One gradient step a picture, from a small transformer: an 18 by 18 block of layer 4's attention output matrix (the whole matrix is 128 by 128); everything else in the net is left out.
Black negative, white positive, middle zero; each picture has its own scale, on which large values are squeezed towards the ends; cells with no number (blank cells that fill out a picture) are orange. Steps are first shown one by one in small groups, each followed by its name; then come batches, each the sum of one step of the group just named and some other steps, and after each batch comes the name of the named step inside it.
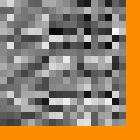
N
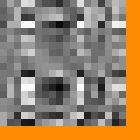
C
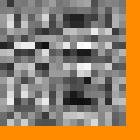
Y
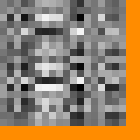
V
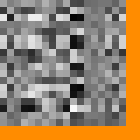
V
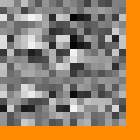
N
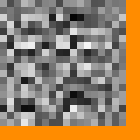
Y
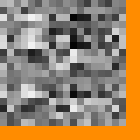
N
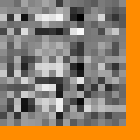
V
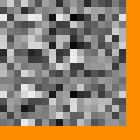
N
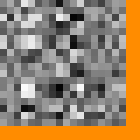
C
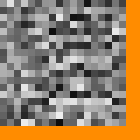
N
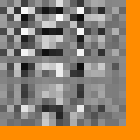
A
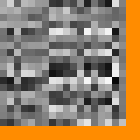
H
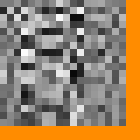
A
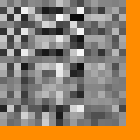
A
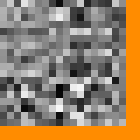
H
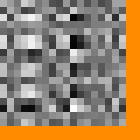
H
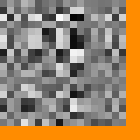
A
